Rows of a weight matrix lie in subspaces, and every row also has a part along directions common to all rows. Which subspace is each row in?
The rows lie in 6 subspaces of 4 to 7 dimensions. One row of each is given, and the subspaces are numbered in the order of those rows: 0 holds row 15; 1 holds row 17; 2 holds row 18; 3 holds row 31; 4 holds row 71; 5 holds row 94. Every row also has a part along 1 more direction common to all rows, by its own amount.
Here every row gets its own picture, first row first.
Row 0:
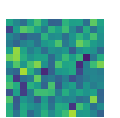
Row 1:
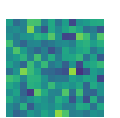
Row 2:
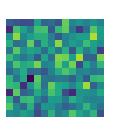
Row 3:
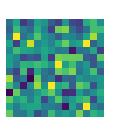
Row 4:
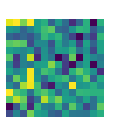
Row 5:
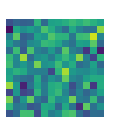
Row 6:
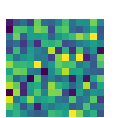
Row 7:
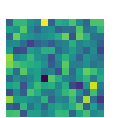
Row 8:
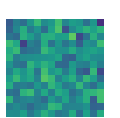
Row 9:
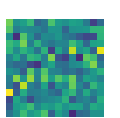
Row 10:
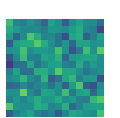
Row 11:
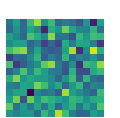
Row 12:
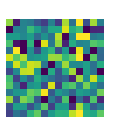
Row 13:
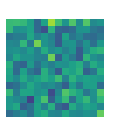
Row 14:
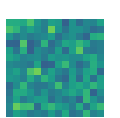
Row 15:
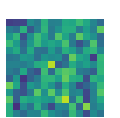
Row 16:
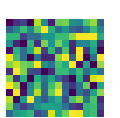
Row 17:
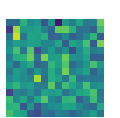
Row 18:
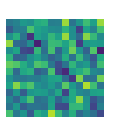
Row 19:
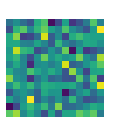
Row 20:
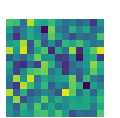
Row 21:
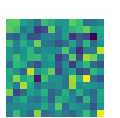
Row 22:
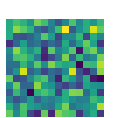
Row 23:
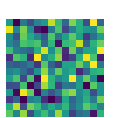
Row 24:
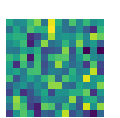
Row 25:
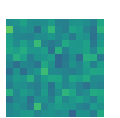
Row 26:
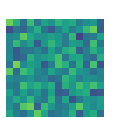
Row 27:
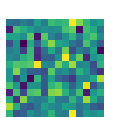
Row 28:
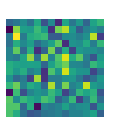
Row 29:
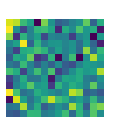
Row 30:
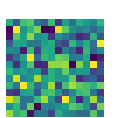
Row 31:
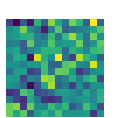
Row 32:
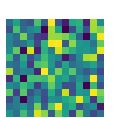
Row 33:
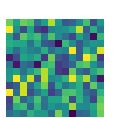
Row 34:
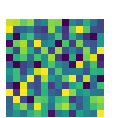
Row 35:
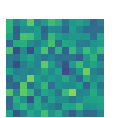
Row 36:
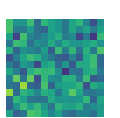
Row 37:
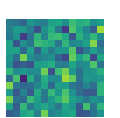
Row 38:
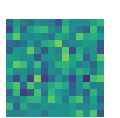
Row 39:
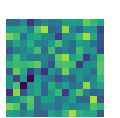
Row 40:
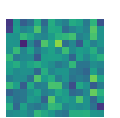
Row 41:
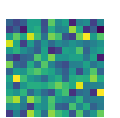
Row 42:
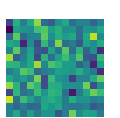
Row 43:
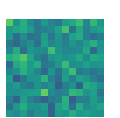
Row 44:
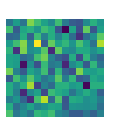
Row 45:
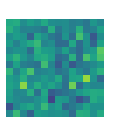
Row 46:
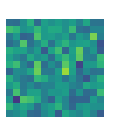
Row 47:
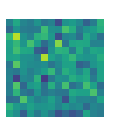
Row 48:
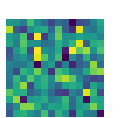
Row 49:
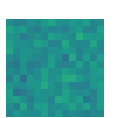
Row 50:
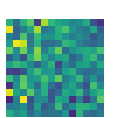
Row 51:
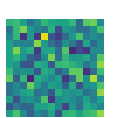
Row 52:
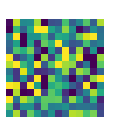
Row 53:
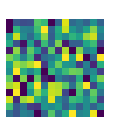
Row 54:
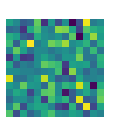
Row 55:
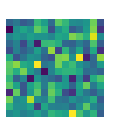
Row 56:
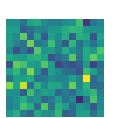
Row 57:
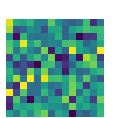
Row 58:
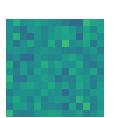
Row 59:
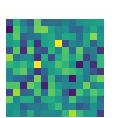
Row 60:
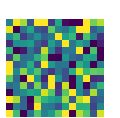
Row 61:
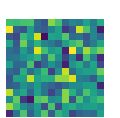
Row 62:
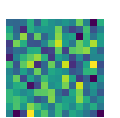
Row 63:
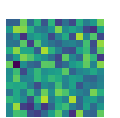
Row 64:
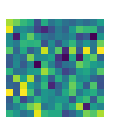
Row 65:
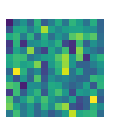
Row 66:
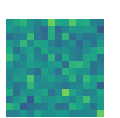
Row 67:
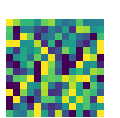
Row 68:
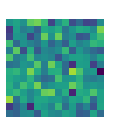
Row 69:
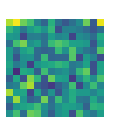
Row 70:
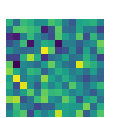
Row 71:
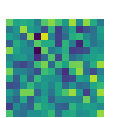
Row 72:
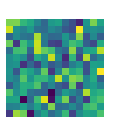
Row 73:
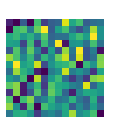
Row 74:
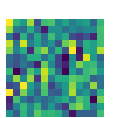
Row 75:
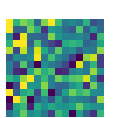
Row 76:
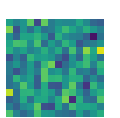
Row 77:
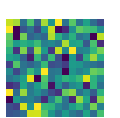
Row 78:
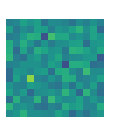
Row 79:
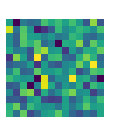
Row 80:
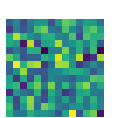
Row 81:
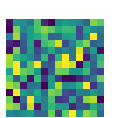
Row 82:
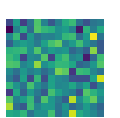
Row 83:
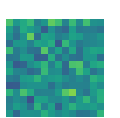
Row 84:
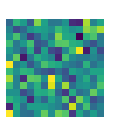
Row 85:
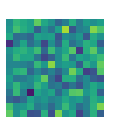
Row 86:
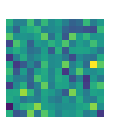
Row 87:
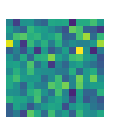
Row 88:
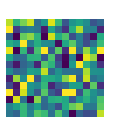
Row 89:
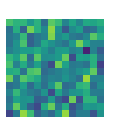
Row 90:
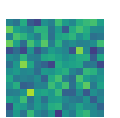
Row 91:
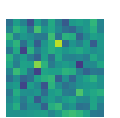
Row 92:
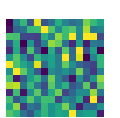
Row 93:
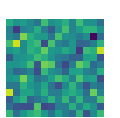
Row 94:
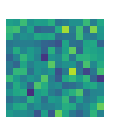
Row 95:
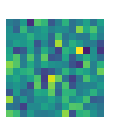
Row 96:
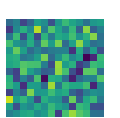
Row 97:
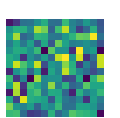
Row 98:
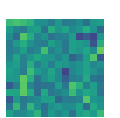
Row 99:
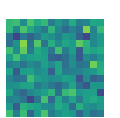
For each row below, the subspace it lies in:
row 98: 0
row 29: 3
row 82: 5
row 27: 4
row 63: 1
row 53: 3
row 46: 0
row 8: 3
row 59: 3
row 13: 4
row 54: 2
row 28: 1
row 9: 2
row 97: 0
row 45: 4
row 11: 5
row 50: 0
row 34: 2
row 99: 5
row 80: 1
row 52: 3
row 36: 4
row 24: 0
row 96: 5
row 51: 4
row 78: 4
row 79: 3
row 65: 2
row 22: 5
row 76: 0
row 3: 2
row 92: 2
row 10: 2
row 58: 2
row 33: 5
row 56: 4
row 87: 5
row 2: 2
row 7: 2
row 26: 1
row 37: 0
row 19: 4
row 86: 4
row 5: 0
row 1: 5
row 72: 4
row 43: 5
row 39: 3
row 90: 5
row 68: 3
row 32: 3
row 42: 3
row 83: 4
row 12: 5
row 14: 0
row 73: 2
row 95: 2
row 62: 4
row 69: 3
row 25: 1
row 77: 1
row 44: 5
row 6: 1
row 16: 1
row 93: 0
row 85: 5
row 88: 4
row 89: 0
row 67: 0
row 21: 4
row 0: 5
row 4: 3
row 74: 2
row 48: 4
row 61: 4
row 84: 2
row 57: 2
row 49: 0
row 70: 1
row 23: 3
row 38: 3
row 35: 4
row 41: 5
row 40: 3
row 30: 1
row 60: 2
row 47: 1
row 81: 0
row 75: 0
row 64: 0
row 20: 5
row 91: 3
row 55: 1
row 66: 4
